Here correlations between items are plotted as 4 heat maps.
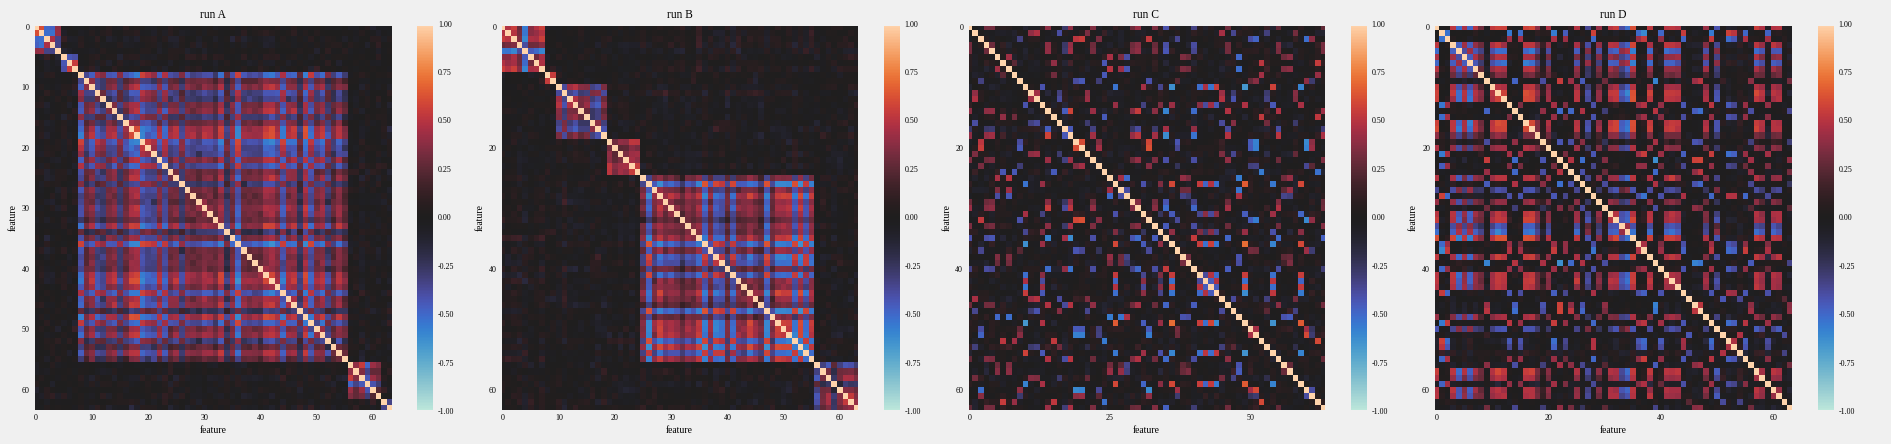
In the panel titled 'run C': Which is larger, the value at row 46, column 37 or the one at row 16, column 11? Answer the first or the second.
the first
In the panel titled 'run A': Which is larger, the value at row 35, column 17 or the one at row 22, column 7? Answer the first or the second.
the first
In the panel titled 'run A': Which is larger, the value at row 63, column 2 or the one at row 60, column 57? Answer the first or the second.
the second
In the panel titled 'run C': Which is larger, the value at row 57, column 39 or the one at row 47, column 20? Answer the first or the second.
the first
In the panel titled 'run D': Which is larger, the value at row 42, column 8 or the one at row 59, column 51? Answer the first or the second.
the first
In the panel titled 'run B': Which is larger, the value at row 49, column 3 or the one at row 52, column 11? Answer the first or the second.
the first
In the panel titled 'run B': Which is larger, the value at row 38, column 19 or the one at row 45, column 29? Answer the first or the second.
the second
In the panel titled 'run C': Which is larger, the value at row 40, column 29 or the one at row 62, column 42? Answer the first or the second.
the second
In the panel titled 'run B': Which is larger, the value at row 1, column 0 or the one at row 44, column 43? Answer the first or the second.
the first
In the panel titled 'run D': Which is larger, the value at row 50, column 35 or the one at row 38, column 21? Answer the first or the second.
the second
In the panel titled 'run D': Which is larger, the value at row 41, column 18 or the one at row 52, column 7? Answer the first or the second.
the first
